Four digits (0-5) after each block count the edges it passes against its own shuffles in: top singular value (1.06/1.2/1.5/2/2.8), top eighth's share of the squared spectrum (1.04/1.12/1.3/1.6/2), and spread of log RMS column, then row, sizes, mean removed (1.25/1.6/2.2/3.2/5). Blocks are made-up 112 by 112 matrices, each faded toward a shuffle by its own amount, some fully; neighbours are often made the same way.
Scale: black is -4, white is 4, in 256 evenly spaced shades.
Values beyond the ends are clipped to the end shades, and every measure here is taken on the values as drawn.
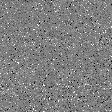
3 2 0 1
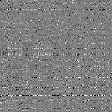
4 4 1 3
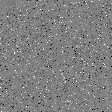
0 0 0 0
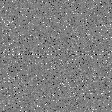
3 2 0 1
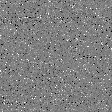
2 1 0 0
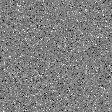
2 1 0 0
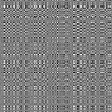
5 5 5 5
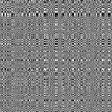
5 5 4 4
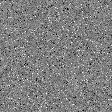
1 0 0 0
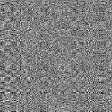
5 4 3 3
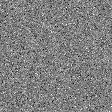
0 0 0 0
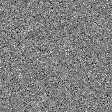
0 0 1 0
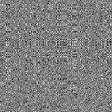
5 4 3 3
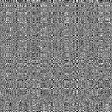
5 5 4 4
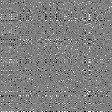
5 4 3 3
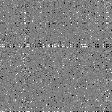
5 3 2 2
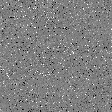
2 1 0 1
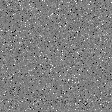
0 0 0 0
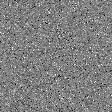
0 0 0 0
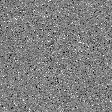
0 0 0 0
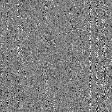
2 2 3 0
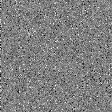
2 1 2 0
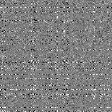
2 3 3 4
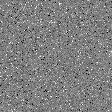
0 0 0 0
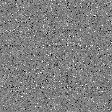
1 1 1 1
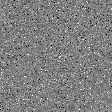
1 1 0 0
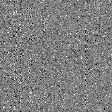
3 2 2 0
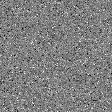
1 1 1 0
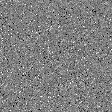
0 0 1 0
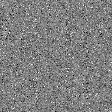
0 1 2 0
